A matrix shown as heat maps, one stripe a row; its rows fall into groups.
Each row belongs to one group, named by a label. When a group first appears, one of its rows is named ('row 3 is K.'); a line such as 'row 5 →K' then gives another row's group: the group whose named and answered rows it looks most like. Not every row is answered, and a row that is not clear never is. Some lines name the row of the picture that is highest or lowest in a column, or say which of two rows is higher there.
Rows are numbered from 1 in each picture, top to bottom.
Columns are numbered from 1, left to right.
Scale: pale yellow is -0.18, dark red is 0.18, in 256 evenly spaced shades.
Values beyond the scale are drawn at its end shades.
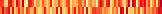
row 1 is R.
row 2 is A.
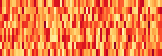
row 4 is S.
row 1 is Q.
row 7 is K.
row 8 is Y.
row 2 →R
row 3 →A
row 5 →R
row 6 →R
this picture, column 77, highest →8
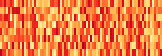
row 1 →Q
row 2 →R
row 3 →Q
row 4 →R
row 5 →Q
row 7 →K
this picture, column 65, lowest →1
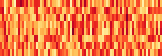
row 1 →S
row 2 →Y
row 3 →K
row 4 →A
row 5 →A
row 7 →Q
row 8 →R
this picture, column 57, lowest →8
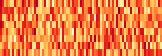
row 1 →S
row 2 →Q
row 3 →Y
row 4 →S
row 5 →Q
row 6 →Q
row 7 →K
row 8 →A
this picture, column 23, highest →1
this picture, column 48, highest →6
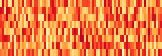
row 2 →Y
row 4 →R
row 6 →A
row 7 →K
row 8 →R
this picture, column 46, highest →5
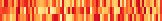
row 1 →Q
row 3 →Q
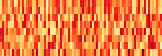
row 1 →K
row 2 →K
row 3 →Y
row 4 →S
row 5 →A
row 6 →Y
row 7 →Y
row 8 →R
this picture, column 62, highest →5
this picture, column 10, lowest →3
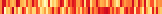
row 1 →A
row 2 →K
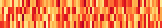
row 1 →K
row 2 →S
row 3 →R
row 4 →A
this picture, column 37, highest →2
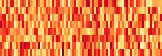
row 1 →K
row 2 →Y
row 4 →Q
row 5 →Y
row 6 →K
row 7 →S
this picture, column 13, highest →7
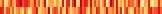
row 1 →S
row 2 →Y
